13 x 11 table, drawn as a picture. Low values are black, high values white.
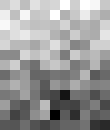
No regular stripes run through it. The bottom middle is the roughest part. Values rise toward the top. An odd patch, rougher than its surroundings, sits in the bottom middle.
